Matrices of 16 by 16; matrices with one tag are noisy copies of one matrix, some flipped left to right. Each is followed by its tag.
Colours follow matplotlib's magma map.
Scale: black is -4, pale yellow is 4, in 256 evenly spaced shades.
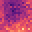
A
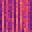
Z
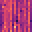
Z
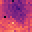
A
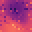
A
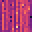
Z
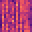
Z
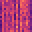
Z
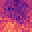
A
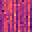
Z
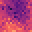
A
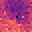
A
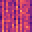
Z
